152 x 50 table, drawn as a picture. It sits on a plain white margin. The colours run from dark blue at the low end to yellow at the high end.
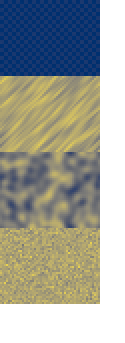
The table splits into 4 rows of 1 panel. Panel 1,1: very low, checkered, faint in contrast. Panel 2,1: high, slanting up to the right. Panel 3,1: middling, blotchy, strong in contrast. Panel 4,1: high, fine-grained.
